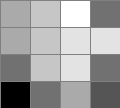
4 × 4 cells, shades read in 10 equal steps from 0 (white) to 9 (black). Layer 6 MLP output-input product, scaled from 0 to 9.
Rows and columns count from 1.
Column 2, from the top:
2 2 2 5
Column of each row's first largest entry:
4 1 1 1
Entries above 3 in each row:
1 0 2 3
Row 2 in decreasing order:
3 2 1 1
